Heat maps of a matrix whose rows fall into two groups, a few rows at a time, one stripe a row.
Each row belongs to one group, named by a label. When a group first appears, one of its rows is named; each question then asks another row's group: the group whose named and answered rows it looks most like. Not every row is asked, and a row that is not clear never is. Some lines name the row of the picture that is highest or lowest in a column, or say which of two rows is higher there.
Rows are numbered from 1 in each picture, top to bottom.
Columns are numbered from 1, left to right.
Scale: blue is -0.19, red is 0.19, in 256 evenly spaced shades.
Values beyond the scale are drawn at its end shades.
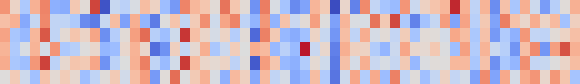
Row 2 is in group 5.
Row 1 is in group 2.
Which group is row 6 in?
5
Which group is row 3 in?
2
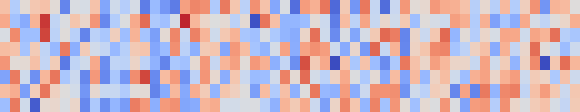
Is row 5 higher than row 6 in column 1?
Yes
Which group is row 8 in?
5
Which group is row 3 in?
5
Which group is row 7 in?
5
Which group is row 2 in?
2
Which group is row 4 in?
5
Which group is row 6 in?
5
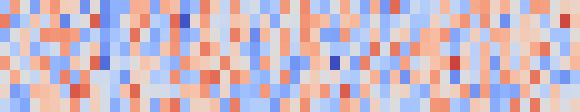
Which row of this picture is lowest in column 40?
5
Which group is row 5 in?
2
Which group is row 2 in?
2
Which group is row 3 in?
5
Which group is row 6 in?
5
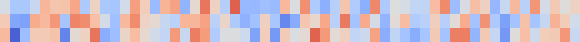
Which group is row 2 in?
2
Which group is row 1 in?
5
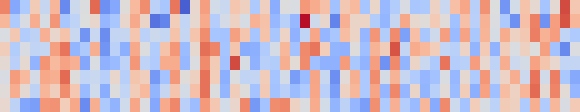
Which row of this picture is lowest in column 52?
2
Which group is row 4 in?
5
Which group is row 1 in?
2
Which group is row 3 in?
5
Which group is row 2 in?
2
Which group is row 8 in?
5
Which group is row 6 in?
5
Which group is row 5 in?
5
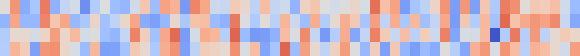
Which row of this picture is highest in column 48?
4
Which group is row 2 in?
5
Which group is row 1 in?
5
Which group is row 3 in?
5
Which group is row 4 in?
5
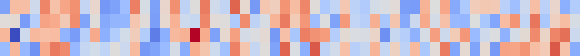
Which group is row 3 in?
2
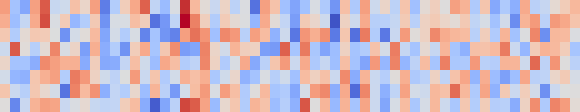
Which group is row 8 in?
2
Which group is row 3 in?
2
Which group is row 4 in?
5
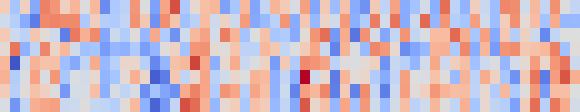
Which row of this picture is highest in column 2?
4
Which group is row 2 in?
5
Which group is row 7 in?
2
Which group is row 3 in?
2
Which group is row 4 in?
5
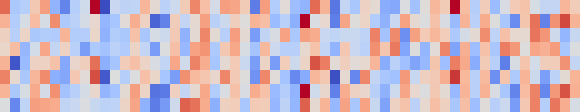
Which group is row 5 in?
2
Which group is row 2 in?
2
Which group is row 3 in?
5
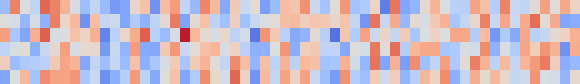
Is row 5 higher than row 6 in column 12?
Yes
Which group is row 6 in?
5
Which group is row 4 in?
5
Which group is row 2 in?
5
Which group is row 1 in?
5
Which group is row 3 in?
2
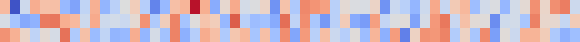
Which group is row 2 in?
5
